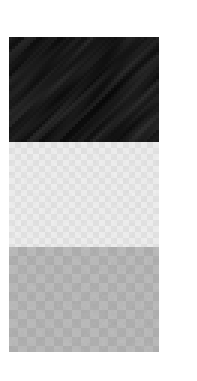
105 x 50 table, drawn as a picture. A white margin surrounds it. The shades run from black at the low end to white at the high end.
It is made of 3 by 1 panels. Panel 1,1: very low, slanting up to the right, faint in contrast. Panel 2,1: very high, checkered, faint in contrast. Panel 3,1: high, checkered, faint in contrast.
